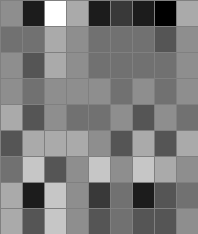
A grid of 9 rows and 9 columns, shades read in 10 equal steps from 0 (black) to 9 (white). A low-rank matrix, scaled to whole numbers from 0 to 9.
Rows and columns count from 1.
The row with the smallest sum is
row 1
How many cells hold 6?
13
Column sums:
44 32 54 46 35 35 34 31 45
